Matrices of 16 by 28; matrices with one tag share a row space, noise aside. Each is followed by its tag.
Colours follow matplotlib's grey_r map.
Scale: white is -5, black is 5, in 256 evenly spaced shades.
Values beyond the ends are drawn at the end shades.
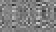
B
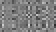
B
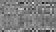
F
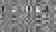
B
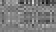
F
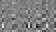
B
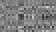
F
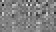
B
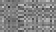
F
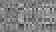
F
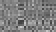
F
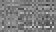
F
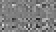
B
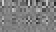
B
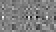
B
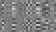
B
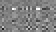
B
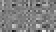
B
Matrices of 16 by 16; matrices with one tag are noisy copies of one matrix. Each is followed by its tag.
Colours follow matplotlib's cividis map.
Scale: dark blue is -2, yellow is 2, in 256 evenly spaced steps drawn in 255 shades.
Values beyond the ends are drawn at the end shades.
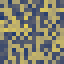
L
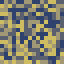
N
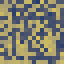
N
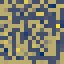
N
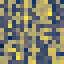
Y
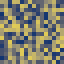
L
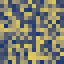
L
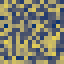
N
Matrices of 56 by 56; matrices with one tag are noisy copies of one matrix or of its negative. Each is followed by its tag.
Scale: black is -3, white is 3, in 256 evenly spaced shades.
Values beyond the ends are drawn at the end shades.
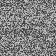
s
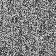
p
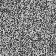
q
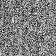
p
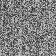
p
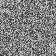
q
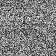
s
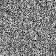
q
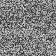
s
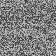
s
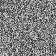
q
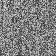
p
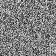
q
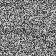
s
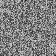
q
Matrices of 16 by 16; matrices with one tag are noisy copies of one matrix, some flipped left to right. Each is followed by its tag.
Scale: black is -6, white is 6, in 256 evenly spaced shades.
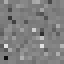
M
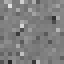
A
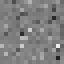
M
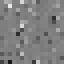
A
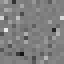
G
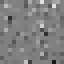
A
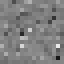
M
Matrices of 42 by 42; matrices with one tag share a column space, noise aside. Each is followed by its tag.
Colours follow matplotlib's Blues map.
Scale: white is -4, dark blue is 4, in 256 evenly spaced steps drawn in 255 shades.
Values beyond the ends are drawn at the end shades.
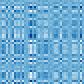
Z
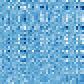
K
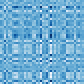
Z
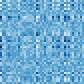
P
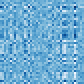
Z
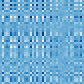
P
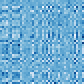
Z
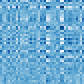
K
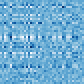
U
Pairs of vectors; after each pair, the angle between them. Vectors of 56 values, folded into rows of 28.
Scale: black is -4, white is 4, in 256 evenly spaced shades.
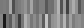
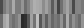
partly opposed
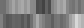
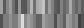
partly opposed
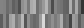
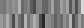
nearly opposite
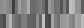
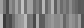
orthogonal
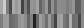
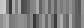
nearly parallel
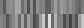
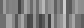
partly opposed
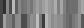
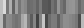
nearly opposite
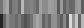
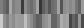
nearly opposite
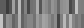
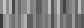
partly opposed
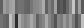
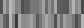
nearly parallel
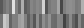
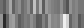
partly opposed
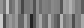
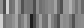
nearly parallel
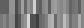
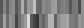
nearly parallel
